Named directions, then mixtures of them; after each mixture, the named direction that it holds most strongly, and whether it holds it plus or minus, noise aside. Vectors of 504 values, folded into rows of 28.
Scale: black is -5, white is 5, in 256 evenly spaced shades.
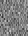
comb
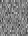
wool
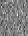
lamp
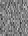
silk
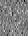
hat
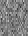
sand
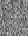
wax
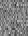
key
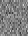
wool, plus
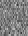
key, minus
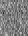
silk, minus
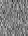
lamp, minus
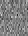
wax, plus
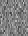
sand, minus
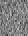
hat, plus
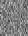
silk, minus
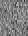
key, plus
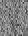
key, plus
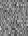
key, plus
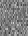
key, minus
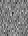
hat, plus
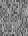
wool, minus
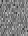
wool, minus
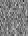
key, minus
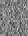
silk, plus
